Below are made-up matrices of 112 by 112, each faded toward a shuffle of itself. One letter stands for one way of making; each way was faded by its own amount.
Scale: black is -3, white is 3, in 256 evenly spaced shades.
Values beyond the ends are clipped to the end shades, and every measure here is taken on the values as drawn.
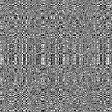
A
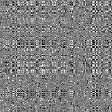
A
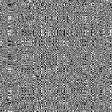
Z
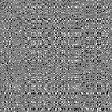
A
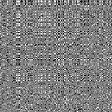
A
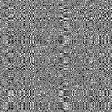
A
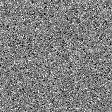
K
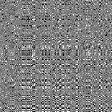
A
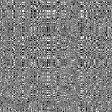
Z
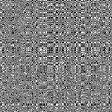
A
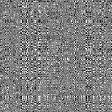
Z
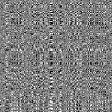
Z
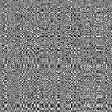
A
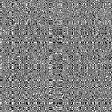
A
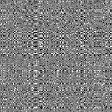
A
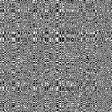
A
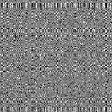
A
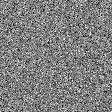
K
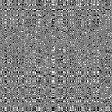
A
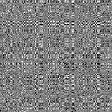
A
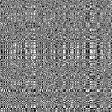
A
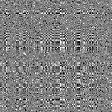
A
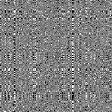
Z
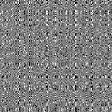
Z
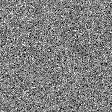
K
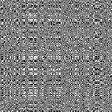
A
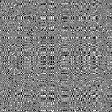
A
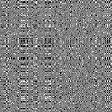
A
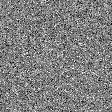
K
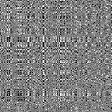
A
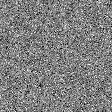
K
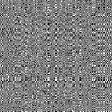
A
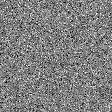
K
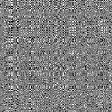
Z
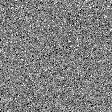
K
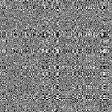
Z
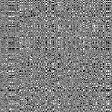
Z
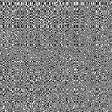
A
